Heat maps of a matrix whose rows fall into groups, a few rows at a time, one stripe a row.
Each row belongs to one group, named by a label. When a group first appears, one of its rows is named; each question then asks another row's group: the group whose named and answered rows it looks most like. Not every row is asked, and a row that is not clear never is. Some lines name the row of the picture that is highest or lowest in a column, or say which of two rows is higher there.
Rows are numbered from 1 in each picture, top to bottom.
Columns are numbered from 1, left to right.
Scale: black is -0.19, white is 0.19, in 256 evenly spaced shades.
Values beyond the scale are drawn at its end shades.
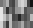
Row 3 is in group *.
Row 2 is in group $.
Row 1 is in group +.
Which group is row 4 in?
$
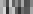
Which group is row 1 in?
$
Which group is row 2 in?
*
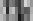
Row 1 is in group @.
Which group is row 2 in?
*
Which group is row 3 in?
*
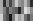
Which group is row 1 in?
+
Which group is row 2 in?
@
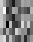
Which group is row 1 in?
@
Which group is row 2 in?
*
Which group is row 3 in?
@
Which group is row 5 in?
+
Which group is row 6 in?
*
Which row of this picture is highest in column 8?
4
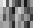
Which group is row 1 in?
*
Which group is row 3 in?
+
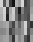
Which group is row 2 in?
*
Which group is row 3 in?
*
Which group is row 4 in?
+
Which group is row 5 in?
+
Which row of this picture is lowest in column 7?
2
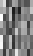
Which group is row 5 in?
+
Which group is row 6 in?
$
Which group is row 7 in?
$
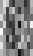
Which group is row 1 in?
*
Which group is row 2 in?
*
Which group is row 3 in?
$
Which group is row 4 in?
@
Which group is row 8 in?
*
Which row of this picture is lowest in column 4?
4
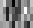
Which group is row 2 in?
@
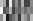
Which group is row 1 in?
$
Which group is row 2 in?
$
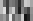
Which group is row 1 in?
@
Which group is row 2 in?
*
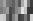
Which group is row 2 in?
+
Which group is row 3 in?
*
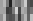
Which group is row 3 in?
@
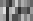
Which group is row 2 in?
*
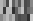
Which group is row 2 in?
$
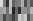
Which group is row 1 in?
$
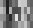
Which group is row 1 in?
+
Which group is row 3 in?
+
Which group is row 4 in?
+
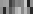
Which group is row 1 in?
+
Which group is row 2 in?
+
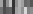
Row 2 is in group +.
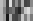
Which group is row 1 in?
$
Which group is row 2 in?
@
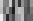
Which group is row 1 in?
$
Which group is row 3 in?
$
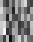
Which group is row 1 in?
+
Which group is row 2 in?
$
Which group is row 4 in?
*
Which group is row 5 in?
*
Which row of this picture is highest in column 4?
3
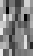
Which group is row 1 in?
@
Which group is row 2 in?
@
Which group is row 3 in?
*
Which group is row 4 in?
*
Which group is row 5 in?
$
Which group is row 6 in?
+
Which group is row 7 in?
+
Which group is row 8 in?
$
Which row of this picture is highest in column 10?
1
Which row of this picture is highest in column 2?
3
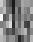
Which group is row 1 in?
@
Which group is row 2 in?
@
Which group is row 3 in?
$
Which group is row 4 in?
$
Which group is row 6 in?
*
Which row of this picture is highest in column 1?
3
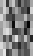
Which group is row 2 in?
*
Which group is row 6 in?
+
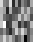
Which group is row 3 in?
+
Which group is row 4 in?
*
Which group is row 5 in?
+
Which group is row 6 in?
*
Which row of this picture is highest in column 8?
5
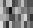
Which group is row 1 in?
$
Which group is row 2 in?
+
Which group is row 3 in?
+
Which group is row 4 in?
$
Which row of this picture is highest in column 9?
3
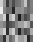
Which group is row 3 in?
*
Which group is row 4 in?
+
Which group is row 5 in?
*
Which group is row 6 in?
+
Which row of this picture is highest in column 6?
6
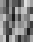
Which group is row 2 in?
+
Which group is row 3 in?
@
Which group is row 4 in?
+
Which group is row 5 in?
+
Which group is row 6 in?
*
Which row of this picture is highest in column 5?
6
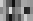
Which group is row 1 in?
@
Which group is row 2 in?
$
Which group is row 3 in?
@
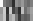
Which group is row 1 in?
$
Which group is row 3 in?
*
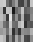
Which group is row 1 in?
*
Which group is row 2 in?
$
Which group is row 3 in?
$
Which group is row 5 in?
@
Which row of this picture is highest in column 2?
1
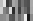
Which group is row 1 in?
*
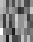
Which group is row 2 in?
*
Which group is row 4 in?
+
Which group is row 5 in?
$
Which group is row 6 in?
@
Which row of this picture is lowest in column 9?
1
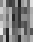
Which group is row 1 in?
@
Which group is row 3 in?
@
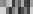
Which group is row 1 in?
$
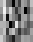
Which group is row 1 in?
@
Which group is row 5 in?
*
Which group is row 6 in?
@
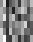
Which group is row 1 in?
@
